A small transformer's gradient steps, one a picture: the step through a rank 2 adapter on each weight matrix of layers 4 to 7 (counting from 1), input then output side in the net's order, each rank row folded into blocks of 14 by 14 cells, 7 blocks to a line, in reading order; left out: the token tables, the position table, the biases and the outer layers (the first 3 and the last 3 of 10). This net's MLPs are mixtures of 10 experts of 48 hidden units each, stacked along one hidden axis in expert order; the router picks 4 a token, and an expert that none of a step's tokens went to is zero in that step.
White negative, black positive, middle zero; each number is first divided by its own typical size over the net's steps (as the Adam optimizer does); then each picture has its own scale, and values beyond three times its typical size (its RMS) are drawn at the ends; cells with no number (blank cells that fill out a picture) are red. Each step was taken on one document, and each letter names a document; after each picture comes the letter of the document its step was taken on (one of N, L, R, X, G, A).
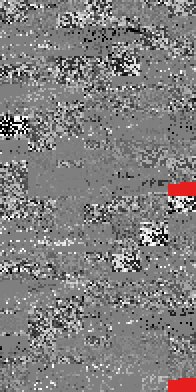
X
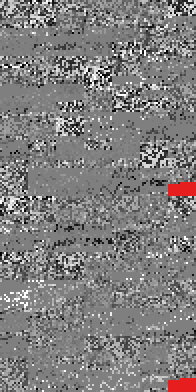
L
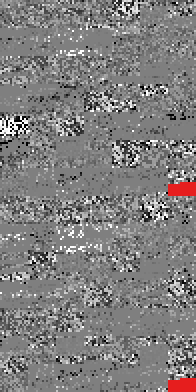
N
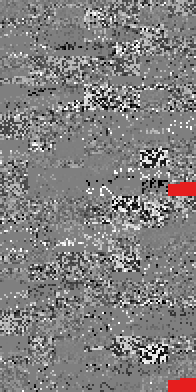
X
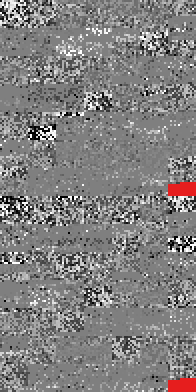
L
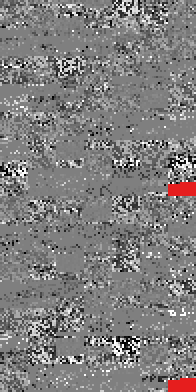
N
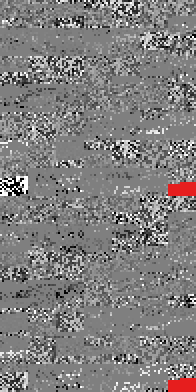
L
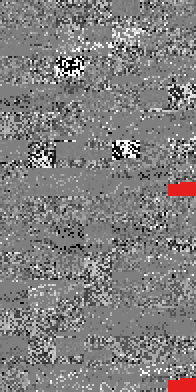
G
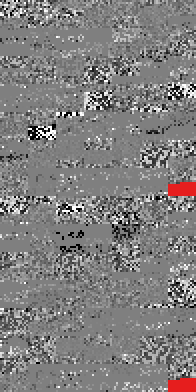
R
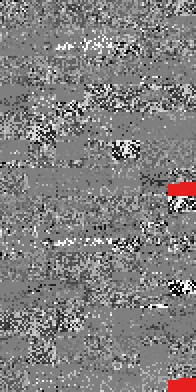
G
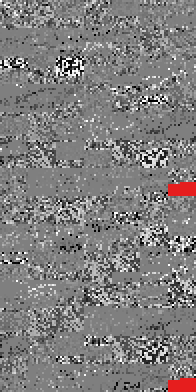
R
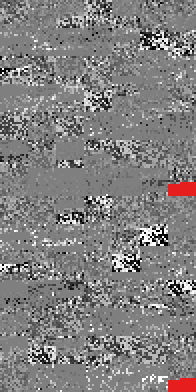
X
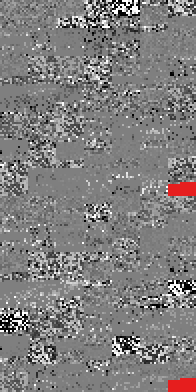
X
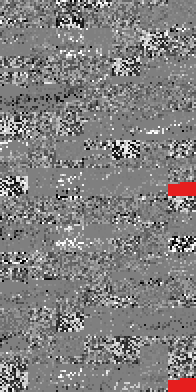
R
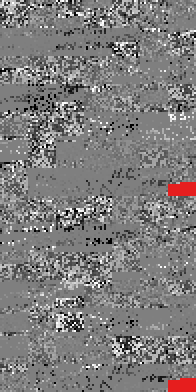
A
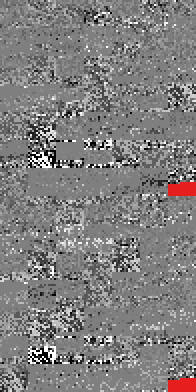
R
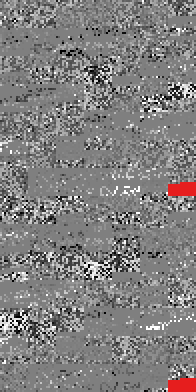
G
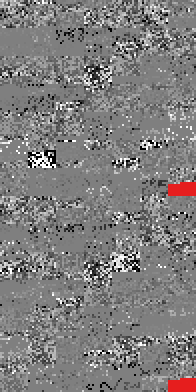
A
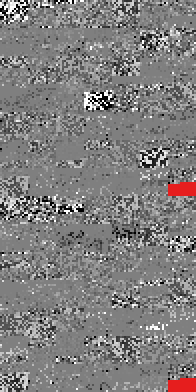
G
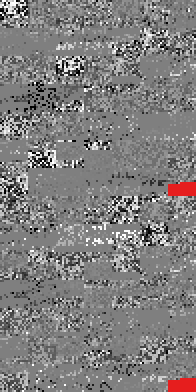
A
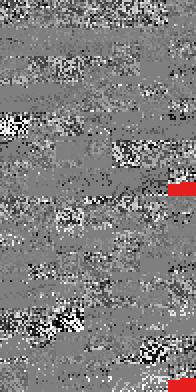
N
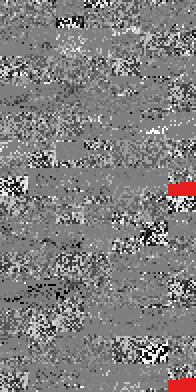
R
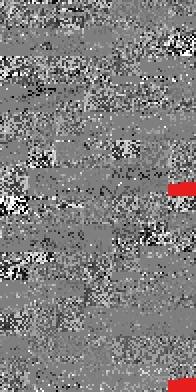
G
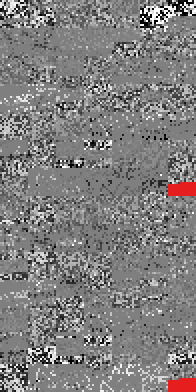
L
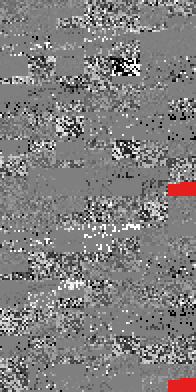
X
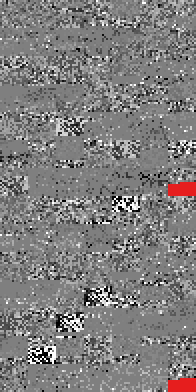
R
